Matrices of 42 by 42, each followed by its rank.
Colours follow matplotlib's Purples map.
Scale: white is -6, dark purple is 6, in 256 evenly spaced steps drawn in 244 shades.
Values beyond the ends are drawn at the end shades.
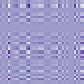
one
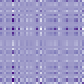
one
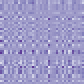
two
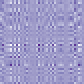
two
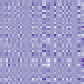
two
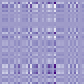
one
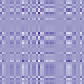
one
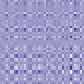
two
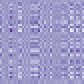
two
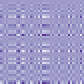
one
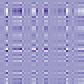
one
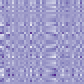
two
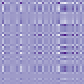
one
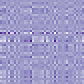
two
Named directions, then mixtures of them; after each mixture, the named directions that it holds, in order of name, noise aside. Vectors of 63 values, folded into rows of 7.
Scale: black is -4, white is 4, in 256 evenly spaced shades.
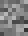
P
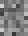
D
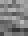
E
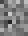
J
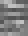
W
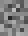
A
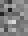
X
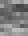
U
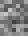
A, P, X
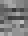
U, W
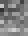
D, E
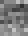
J, U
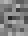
A, W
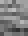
E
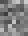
J, U, X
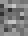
W, X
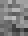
E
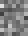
D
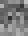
A, J, U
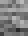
E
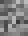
J, P, X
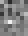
J, X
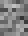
P, W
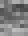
U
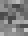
P, U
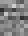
D, P, W
